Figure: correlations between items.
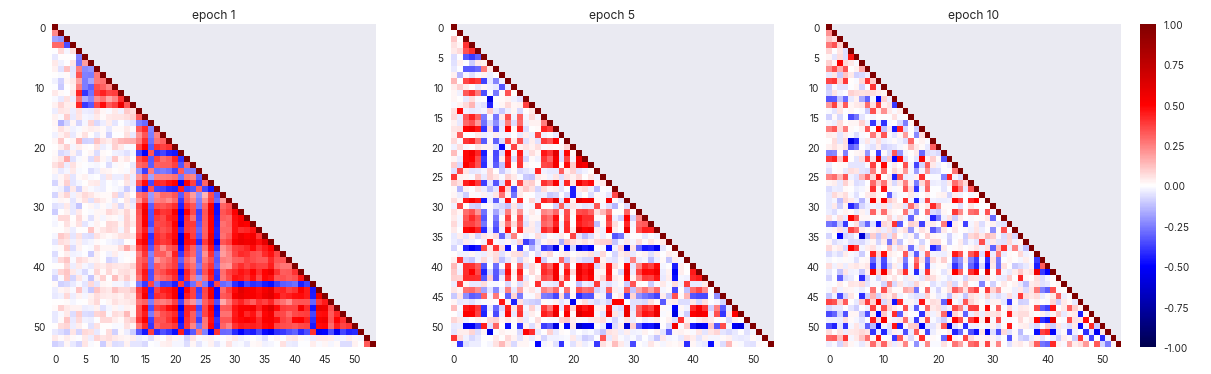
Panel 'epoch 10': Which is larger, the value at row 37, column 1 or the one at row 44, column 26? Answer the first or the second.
the second
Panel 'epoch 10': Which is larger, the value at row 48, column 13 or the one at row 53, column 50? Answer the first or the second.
the second
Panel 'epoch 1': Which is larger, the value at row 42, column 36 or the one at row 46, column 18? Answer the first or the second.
the first
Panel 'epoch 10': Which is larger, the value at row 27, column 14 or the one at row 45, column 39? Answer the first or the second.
the first
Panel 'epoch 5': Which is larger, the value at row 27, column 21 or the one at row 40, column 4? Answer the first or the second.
the second
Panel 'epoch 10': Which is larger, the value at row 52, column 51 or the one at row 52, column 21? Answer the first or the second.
the first
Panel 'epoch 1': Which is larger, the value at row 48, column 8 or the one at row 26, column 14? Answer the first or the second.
the second
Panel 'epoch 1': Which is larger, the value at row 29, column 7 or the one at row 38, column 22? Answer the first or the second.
the second
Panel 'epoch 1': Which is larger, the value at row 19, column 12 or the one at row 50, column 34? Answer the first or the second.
the second
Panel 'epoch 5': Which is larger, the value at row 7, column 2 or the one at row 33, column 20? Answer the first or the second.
the second
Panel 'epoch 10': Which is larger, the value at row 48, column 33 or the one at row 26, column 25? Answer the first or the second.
the first
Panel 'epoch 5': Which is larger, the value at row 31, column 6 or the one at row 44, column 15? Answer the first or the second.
the second
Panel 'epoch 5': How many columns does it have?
54
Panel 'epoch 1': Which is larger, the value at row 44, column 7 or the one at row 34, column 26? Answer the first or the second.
the second
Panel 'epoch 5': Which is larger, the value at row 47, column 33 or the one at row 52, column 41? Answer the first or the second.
the first
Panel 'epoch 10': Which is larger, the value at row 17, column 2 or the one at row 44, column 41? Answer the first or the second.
the second
